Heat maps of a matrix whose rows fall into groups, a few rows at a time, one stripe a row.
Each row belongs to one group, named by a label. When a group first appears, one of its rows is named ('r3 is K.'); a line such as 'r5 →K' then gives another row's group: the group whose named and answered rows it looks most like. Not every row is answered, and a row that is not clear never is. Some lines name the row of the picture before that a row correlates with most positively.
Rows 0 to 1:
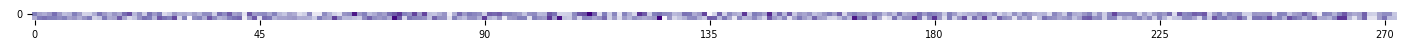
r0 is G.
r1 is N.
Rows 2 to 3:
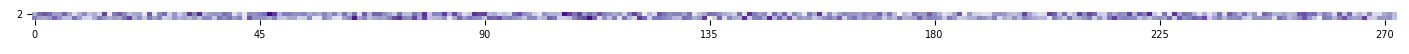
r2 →N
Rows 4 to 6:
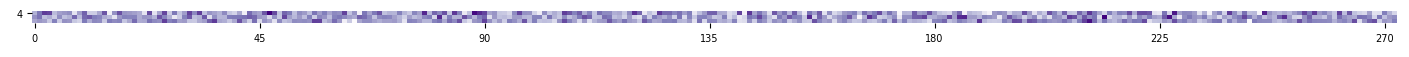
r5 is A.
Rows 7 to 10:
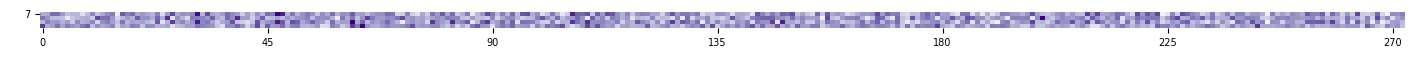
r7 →N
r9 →N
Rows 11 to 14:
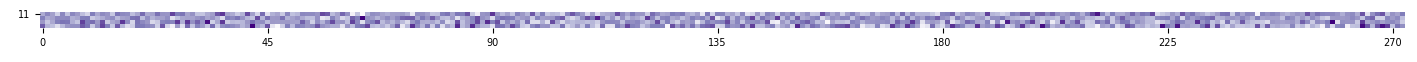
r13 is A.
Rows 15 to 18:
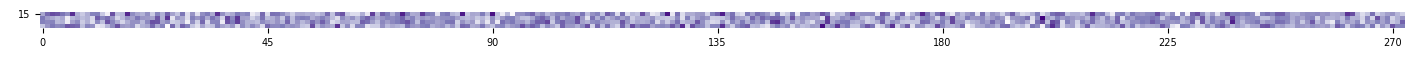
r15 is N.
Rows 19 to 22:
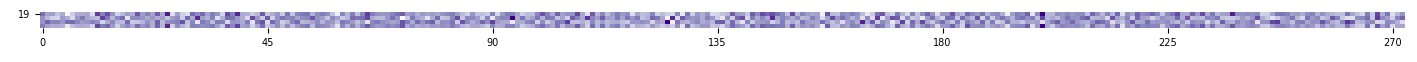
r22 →A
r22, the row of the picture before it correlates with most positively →16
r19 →A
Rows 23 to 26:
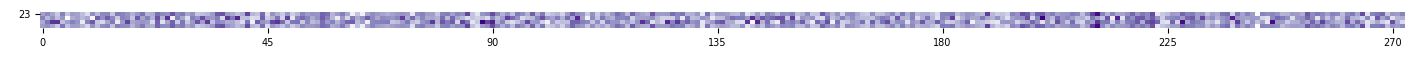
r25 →N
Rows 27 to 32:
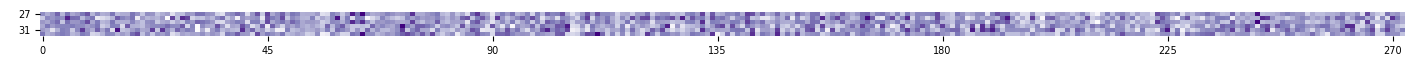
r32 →G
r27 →G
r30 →N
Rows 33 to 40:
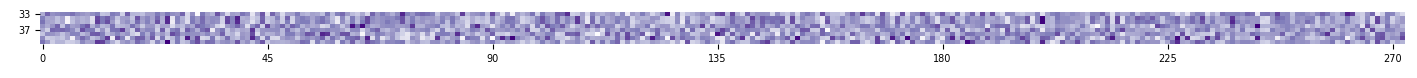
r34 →A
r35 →A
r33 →N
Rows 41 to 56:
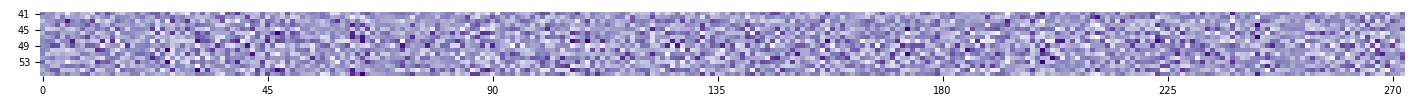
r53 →A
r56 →G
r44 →G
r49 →N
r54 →N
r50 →A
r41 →A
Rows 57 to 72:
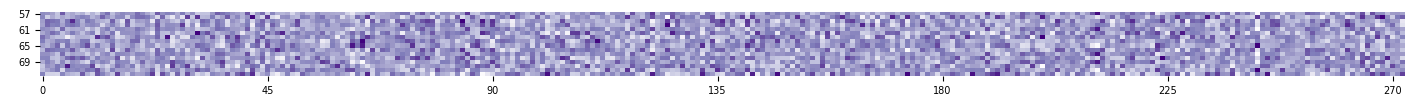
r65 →G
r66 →N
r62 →N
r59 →N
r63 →A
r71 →G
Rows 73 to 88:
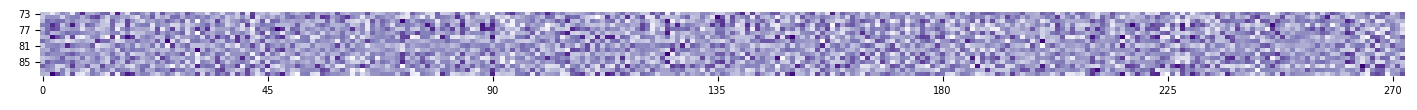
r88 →N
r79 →N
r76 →N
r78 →N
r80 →A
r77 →N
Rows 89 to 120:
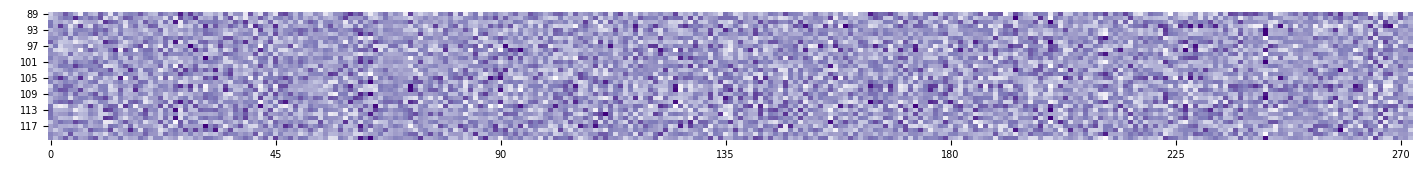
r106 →G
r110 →G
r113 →A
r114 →G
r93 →G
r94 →G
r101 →G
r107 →N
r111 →N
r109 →G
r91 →A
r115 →A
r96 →A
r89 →N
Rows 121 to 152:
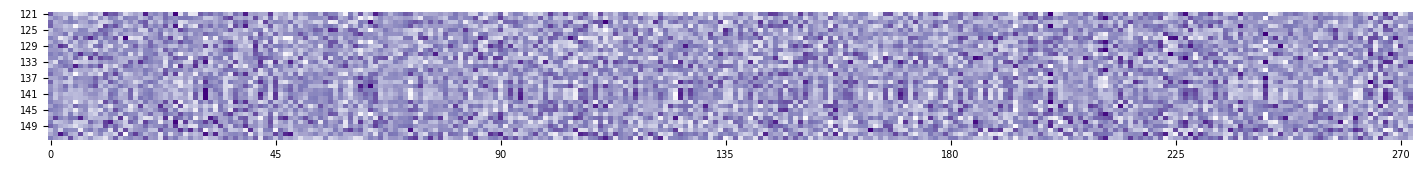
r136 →A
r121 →A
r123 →G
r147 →N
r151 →N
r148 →A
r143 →A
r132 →A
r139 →G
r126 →G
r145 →A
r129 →N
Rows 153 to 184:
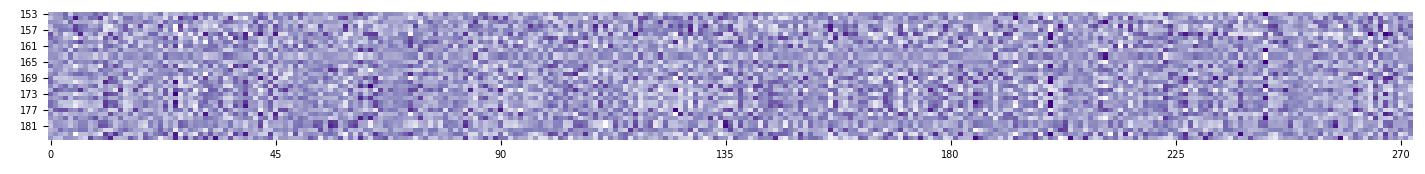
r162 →G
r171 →G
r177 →N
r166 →A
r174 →G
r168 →N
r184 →A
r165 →G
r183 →A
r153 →G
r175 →A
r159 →A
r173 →A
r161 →A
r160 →N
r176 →A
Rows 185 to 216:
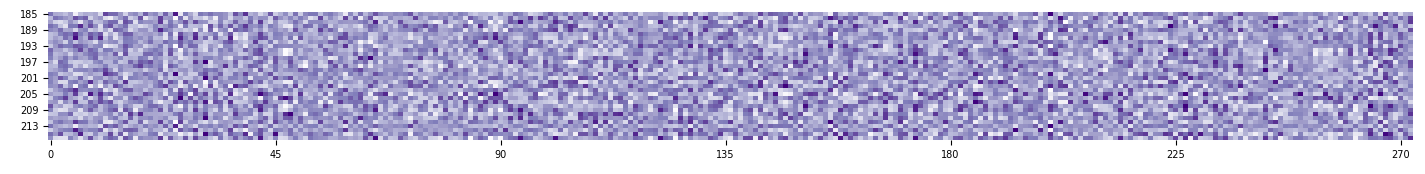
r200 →A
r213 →A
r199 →G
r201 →N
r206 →N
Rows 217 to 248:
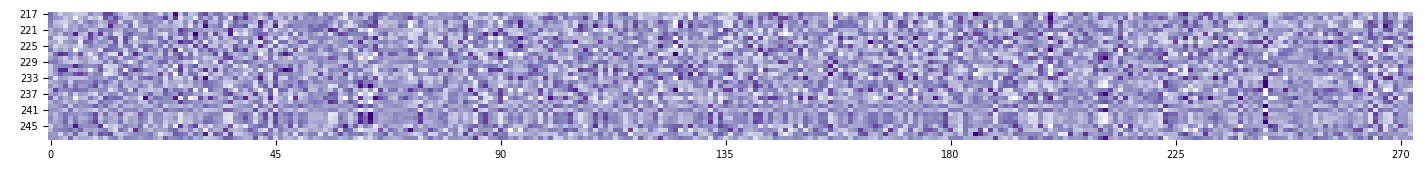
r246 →N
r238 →A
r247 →A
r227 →N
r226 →A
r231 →N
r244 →G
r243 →G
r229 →A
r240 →G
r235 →G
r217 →A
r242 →G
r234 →G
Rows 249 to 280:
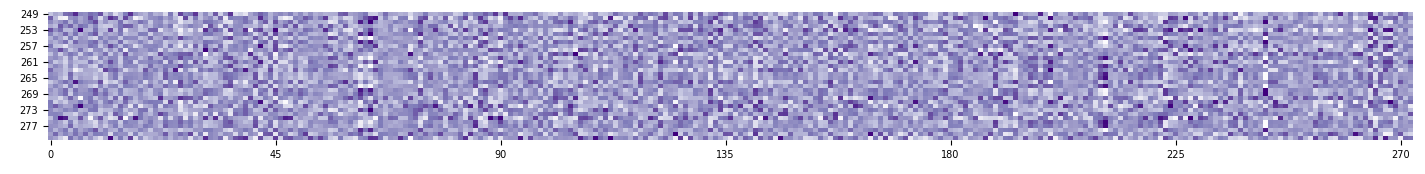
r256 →G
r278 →G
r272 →N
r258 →N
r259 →N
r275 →N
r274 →A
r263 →A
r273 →G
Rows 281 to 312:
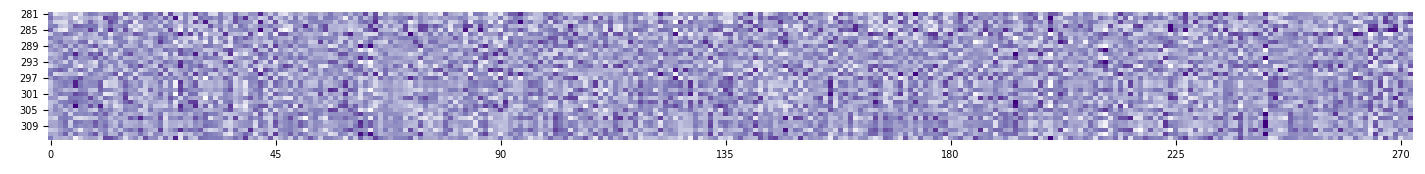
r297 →N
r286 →N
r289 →G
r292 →G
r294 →N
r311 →G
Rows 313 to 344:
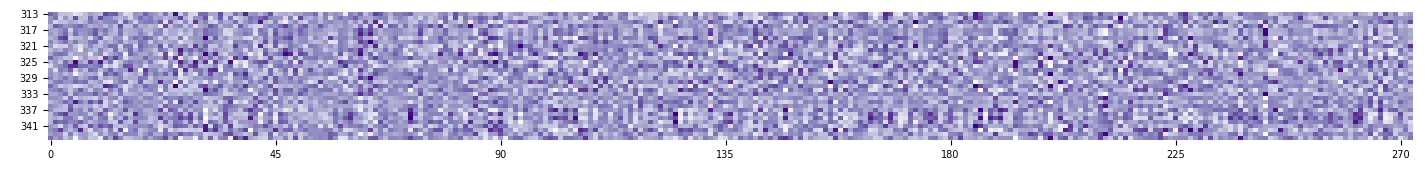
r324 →A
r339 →N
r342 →N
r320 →G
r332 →N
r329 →G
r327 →A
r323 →N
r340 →N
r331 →A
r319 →N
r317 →G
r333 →G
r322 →N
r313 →A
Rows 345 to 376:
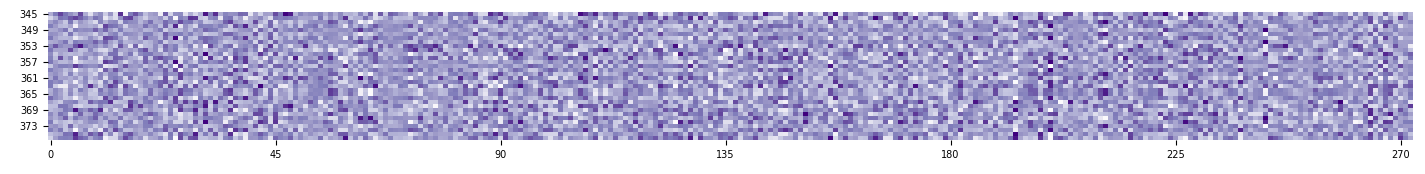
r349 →G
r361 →N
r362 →A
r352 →G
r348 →A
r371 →G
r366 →A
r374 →A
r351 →A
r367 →A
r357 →A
